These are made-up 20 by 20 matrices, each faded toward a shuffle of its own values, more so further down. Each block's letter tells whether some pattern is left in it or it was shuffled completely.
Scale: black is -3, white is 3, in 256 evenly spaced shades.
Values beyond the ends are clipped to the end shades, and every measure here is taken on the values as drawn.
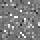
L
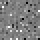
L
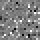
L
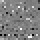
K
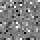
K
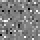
K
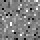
L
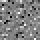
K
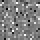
L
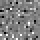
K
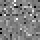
K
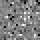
L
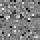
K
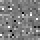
K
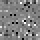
K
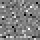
K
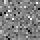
L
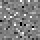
L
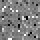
L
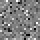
L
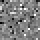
L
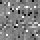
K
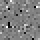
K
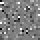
L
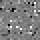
K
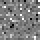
L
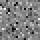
K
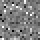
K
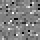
K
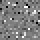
K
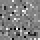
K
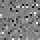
L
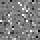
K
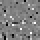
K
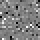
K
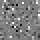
L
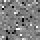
L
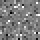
L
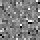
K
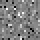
L
